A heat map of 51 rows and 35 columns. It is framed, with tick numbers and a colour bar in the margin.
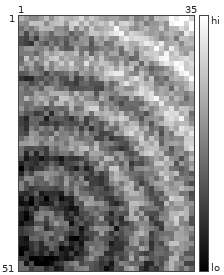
The ninth with the lowest average is the bottom left. Concentric rings centre on the bottom left. The ninth with the highest average is the top right. There is an overall slope up to the top right. No single row or column stands out from its neighbours.
